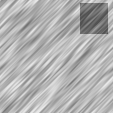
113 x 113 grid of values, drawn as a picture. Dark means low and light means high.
Mirror symmetry: none. Histogram: skewed, a long tail of low values. Odd patch: lower, in the top right. Grain: diagonal, up to the right. Ninth with the lowest average: top right. Average level on the scale: 70%.
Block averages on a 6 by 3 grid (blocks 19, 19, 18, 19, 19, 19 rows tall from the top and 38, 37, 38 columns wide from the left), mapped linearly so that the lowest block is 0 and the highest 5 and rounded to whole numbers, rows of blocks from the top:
5 4 0 | 4 4 0 | 4 5 5 | 5 5 5 | 5 5 5 | 4 5 5
